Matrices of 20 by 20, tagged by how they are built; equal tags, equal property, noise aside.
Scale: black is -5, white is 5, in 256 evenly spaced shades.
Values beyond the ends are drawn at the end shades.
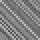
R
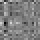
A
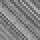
R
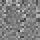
A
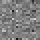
A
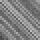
R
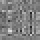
A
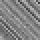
R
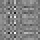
A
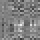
A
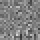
A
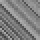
R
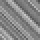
R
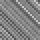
R
